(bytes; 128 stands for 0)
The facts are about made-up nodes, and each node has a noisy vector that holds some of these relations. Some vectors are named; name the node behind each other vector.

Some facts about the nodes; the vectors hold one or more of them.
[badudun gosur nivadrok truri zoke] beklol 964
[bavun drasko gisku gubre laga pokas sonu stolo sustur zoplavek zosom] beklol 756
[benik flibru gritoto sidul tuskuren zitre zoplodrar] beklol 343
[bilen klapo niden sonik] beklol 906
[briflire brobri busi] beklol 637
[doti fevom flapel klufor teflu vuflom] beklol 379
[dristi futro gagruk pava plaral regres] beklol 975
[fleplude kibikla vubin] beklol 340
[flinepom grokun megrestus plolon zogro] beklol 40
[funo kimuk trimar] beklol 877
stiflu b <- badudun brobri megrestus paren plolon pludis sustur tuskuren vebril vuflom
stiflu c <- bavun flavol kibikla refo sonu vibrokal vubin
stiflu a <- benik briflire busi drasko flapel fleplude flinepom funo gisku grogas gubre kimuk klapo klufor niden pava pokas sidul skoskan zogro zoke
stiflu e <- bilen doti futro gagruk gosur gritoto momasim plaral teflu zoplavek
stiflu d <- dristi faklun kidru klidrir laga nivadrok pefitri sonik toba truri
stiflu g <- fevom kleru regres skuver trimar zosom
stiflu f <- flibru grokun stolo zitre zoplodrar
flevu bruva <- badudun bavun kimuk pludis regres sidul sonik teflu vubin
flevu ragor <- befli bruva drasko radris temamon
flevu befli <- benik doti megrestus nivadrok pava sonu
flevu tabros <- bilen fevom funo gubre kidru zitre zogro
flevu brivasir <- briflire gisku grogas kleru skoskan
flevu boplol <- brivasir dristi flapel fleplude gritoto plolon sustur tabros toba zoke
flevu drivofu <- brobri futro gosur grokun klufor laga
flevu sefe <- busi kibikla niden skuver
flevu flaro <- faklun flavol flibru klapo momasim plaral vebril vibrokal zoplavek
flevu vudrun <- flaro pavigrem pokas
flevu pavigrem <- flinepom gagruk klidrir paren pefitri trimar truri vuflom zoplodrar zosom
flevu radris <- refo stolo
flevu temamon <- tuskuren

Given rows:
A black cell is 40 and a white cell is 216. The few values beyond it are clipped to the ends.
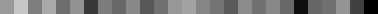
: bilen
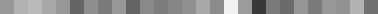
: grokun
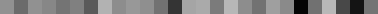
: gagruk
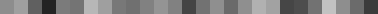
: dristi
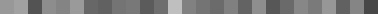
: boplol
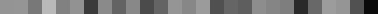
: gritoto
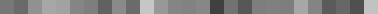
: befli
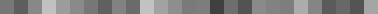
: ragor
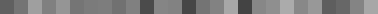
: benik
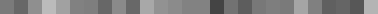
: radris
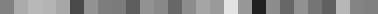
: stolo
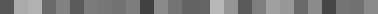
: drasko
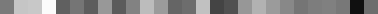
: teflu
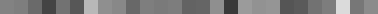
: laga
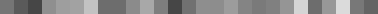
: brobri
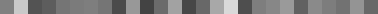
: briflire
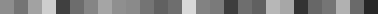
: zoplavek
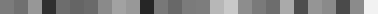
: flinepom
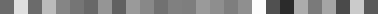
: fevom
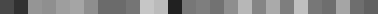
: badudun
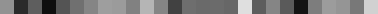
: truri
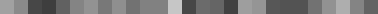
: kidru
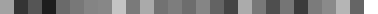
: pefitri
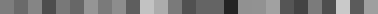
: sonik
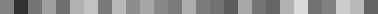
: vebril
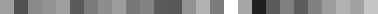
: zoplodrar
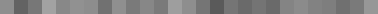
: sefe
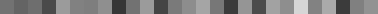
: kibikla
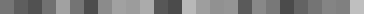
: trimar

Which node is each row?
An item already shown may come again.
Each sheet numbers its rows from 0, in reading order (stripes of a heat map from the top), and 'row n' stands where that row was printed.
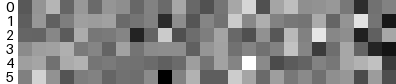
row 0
pava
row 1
sustur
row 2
vubin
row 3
futro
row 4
zitre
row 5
zogro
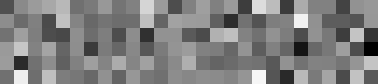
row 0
regres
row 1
refo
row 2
zoke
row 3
bilen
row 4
vudrun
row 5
fevom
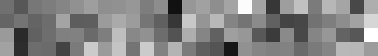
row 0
vuflom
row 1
zosom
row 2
pavigrem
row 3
faklun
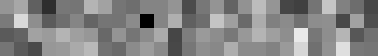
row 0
dristi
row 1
zogro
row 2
megrestus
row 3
brobri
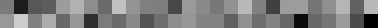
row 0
paren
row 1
bilen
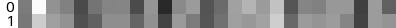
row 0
flapel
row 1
klufor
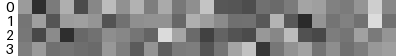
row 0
flaro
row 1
kleru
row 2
nivadrok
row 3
busi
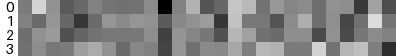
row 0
zogro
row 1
klapo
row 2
niden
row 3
plolon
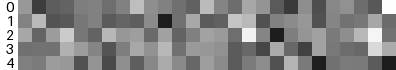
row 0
pavigrem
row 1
funo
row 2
flibru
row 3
skuver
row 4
gosur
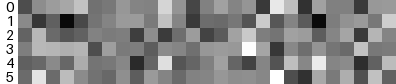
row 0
regres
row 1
truri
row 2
fleplude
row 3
stolo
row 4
vubin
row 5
fevom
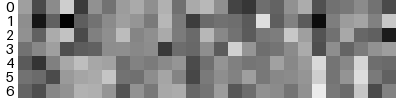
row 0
momasim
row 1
truri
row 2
plaral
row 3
pokas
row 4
tuskuren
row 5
brobri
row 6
pludis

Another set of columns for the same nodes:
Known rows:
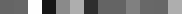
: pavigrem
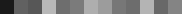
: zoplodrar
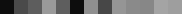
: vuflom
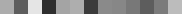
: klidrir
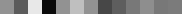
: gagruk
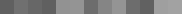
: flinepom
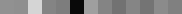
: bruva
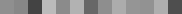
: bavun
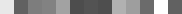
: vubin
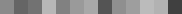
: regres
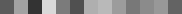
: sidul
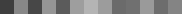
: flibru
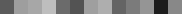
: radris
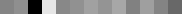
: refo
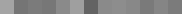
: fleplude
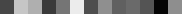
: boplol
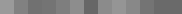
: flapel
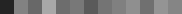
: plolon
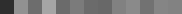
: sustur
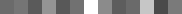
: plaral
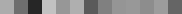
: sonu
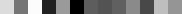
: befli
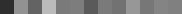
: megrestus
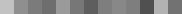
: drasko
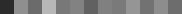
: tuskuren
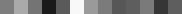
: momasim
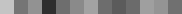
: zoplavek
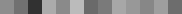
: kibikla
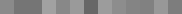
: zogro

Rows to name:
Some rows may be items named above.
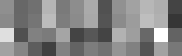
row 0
regres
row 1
regres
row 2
vubin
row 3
klufor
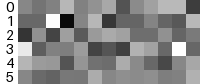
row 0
regres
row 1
pavigrem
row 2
flibru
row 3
vubin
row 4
laga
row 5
klapo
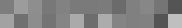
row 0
stolo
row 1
faklun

